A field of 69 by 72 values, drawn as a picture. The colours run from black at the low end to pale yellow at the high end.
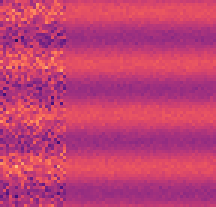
Stripes: horizontal, repeating 4 times. Histogram: bell-shaped. Seam: vertical, 30% of the way across, the right part calmer.
